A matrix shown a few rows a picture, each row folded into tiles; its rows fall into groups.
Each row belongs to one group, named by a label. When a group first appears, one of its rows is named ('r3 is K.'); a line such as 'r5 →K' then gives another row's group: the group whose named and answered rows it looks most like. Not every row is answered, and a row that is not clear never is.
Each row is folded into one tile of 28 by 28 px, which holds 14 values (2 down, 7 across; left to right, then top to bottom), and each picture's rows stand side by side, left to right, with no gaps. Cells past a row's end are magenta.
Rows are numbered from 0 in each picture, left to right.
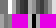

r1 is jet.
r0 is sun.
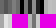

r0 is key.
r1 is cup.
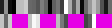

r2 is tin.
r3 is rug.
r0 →cup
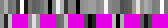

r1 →key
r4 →jet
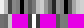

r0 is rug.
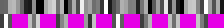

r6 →cup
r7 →tin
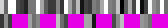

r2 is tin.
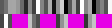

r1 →tin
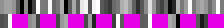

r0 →rug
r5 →rug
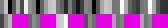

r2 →key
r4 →sun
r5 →sun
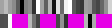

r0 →rug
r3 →jet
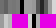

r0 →key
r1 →jet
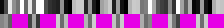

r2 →cup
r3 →cup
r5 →sun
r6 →tin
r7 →cup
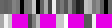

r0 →key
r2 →key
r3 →rug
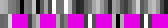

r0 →rug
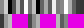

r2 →sun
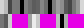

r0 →rug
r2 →jet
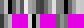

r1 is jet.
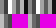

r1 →tin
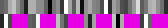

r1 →rug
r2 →tin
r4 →jet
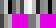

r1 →rug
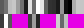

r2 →cup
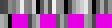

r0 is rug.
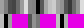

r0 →jet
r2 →jet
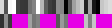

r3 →cup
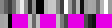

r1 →cup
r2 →tin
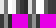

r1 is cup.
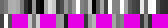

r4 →sun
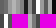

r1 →tin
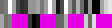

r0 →sun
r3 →cup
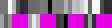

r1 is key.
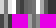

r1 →sun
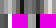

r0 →rug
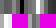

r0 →key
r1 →sun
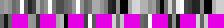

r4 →cup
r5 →rug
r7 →cup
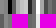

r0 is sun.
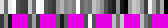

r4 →cup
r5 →tin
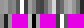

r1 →jet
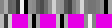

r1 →jet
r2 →jet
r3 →key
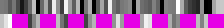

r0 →key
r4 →key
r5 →key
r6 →sun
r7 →cup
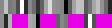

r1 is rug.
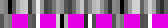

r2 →jet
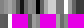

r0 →rug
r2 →sun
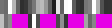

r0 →sun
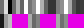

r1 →sun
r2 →sun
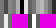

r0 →key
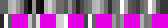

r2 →key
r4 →sun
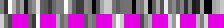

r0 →tin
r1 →rug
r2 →sun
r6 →key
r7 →cup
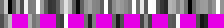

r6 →rug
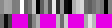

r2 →cup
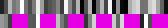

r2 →tin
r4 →cup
